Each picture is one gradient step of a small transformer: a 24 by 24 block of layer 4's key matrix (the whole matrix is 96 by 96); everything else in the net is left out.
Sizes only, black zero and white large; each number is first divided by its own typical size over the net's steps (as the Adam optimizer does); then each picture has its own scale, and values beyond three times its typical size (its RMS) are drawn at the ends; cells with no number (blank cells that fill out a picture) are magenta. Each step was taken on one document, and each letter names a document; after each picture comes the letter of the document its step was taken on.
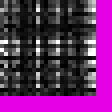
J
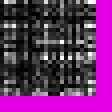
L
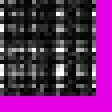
J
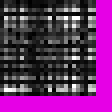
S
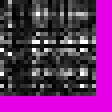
J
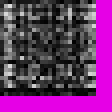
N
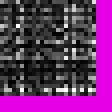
S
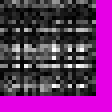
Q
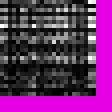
S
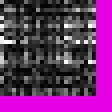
L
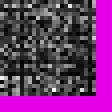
Q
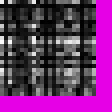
L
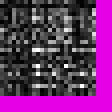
J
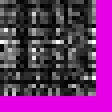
J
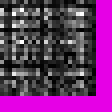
L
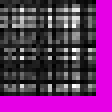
S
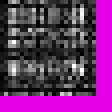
N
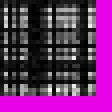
S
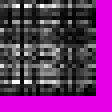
Q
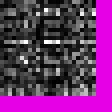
L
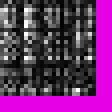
S
